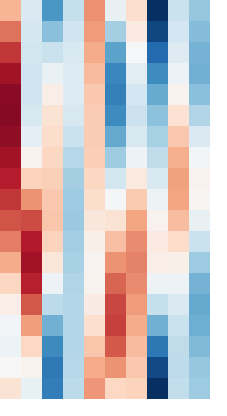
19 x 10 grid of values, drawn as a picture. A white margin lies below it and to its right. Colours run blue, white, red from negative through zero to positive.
The values follow a bell shape. Streaks run downward. Overall the values sit about 50% of the way up the scale.
